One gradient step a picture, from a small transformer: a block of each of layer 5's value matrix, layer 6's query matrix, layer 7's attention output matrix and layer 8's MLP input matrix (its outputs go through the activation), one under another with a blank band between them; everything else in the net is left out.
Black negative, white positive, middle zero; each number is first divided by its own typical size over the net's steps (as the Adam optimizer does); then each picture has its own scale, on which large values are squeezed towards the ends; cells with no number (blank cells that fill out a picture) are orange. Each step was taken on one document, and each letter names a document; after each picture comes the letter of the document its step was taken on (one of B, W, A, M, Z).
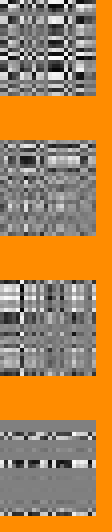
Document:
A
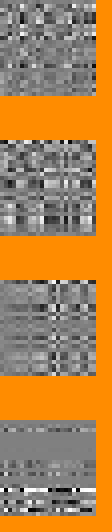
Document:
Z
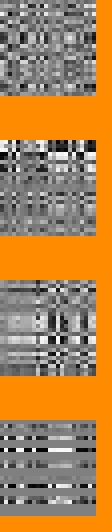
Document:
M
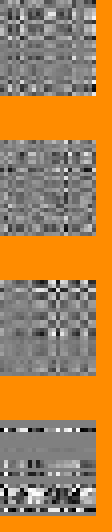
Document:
Z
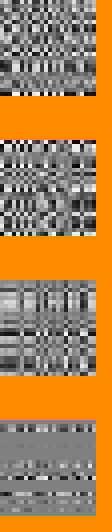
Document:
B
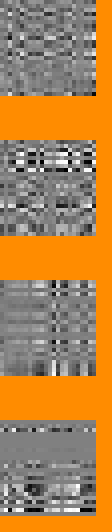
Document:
Z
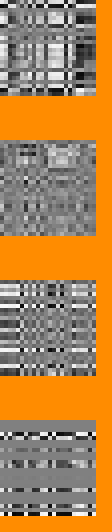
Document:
A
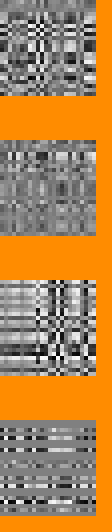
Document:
M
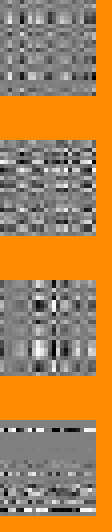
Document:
Z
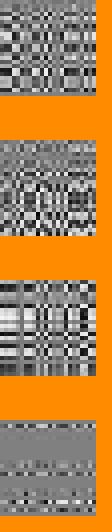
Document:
B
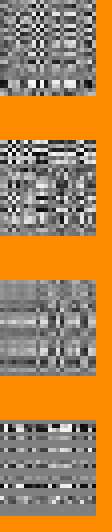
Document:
M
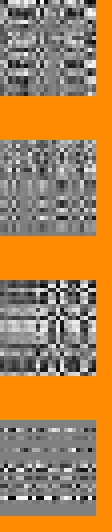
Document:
M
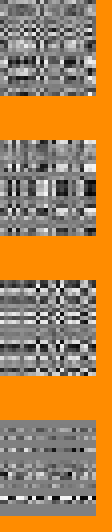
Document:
M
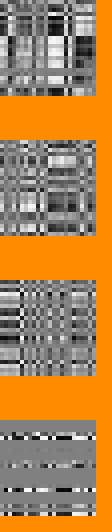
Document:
A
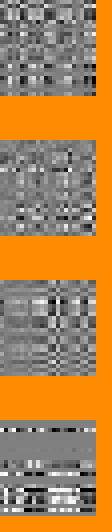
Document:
Z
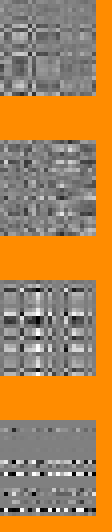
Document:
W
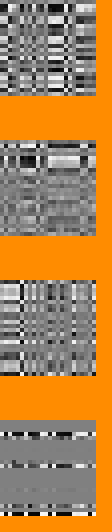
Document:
A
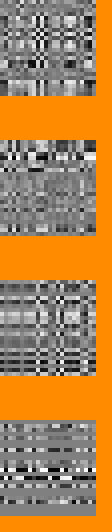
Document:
M
